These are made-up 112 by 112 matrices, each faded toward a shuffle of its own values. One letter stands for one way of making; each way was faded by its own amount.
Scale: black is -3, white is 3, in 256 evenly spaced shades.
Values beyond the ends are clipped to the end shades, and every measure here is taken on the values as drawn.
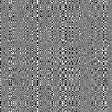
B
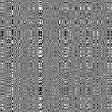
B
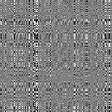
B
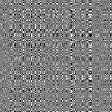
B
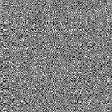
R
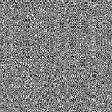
R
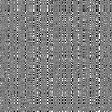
B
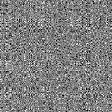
R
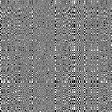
B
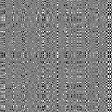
B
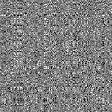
R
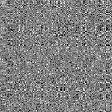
R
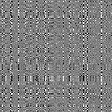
B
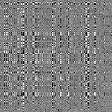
B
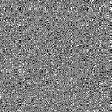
R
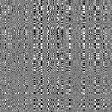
B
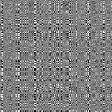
B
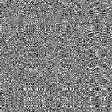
R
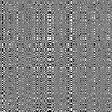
B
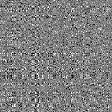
R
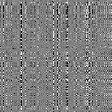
B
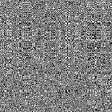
R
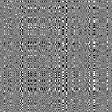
B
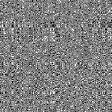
R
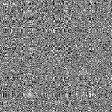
R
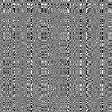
B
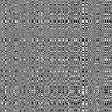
B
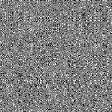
R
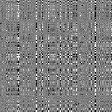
B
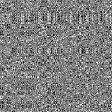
R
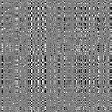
B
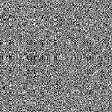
R
